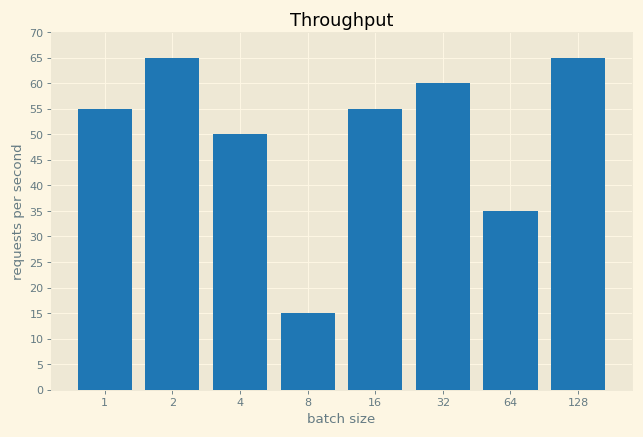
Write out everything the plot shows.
Title: Throughput
x-axis: batch size, ticks 1 2 4 8 16 32 64 128
y-axis: requests per second, ticks 0 5 10 15 20 25 30 35 40 45 50 55 60 65 70
Values:
55 65 50 15 55 60 35 65
